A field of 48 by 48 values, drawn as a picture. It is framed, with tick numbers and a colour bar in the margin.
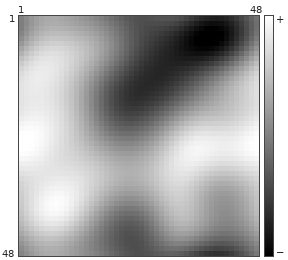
There are no lone odd cells. The middle left is the calmest part. The top right is the roughest part. Overall the values sit about 60% of the way up the scale.
